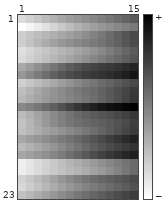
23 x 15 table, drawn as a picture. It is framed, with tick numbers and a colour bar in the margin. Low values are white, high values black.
Grain: streaks across. Slope: up to the right. Ninth with the highest average: middle right.
